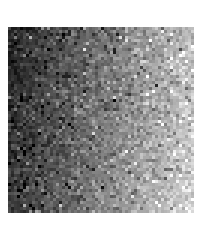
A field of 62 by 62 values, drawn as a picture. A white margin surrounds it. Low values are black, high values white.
The ninth with the lowest average is the top left. No row or column stands out. The ninth with the highest average is the bottom right. There is an overall slope up to the right. There are no regular stripes. On average the colour sits 50% of the way up the scale.
